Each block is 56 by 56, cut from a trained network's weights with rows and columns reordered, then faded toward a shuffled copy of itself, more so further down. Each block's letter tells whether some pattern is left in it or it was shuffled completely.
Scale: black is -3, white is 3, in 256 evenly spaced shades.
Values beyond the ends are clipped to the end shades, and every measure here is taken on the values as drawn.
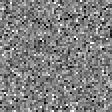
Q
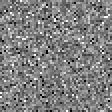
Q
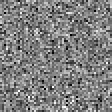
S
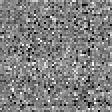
S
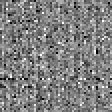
S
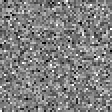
Q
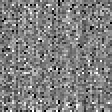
S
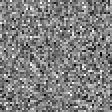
S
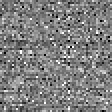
S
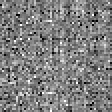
S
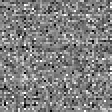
S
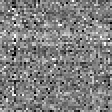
S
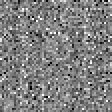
S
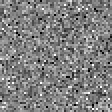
Q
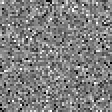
Q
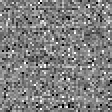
S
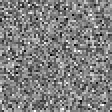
Q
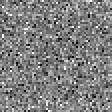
Q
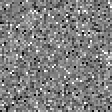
Q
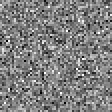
S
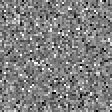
Q
